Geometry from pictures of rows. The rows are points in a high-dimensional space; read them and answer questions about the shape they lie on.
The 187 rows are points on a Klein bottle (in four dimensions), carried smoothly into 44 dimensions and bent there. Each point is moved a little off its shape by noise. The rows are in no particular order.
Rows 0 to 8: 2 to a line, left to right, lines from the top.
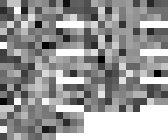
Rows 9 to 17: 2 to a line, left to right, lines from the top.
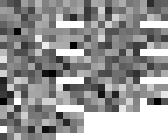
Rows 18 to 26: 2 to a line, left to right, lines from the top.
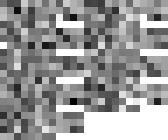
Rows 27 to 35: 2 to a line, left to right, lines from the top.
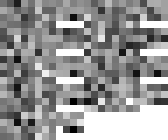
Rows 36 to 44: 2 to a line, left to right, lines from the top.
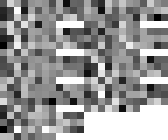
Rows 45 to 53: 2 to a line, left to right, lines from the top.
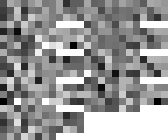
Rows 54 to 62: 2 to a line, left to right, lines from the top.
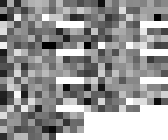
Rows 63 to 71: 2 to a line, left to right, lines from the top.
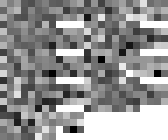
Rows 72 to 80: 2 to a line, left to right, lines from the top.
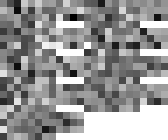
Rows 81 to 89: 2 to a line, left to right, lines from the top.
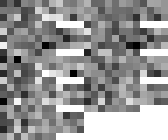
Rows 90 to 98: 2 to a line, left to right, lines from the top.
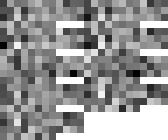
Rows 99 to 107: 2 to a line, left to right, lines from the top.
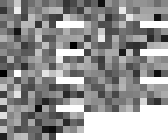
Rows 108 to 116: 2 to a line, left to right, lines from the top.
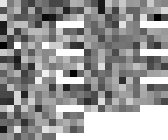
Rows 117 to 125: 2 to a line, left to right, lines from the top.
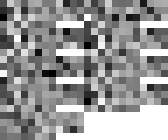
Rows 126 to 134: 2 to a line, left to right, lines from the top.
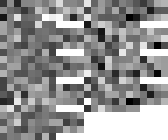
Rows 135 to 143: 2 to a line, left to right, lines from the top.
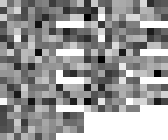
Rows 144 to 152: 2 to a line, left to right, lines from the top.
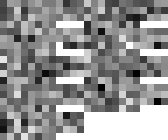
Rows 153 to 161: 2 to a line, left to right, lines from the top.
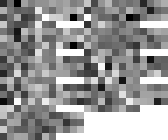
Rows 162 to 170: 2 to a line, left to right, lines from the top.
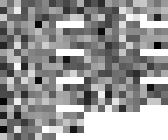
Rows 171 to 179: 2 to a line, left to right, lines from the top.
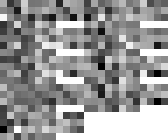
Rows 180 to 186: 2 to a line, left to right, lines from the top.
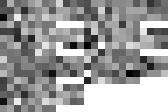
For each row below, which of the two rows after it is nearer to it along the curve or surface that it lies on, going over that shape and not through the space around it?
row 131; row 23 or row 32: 32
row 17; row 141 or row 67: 141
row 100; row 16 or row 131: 16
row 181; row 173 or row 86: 173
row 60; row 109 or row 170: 170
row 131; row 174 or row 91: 174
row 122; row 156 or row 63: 63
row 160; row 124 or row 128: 124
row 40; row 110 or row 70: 110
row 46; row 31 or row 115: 31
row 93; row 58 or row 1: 1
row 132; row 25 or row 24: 25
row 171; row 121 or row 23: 121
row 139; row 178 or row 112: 112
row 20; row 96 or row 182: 182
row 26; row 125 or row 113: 125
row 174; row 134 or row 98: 98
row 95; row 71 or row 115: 71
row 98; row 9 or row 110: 110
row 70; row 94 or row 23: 23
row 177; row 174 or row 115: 174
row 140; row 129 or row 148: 129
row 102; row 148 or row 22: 148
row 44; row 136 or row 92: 136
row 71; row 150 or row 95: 95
